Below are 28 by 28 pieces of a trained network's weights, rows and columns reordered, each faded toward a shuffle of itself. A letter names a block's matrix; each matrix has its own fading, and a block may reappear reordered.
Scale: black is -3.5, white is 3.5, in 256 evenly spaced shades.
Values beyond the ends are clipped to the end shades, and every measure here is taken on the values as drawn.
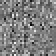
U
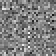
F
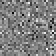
U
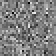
U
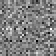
F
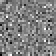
U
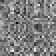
F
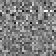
F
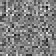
F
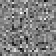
U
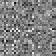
F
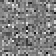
U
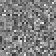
F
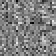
F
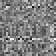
F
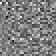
F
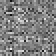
F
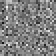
F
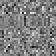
F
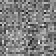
F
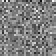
F
